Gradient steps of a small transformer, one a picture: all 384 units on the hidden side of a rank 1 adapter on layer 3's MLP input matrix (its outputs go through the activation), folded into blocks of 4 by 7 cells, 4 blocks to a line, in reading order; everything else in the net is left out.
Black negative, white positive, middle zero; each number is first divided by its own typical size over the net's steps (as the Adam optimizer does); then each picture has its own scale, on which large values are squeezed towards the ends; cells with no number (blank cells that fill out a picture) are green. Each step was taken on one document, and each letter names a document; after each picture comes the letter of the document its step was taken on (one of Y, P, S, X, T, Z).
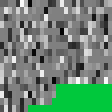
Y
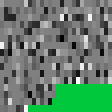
Y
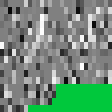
Y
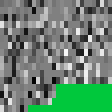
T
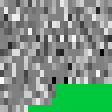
Y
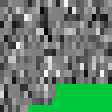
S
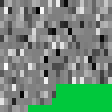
S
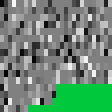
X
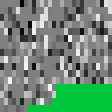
T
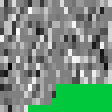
X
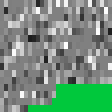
S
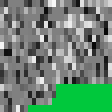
X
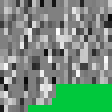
T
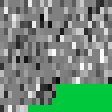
Y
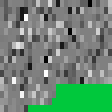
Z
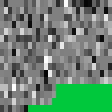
S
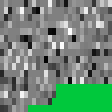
S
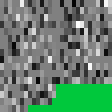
T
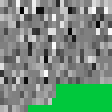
S
